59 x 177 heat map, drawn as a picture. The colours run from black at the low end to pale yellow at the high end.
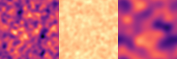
It is made of 1 by 3 panels. Panel 1,1: middling, blotchy, strong in contrast. Panel 1,2: very high, blotchy, faint in contrast. Panel 1,3: middling, smooth, strong in contrast.
